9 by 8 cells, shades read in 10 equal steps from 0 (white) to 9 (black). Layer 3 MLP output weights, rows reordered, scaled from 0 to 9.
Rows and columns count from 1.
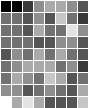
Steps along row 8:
same up down down up up down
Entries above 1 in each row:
8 8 7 8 8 8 8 8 6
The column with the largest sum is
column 8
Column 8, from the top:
6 7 4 6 6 7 5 3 2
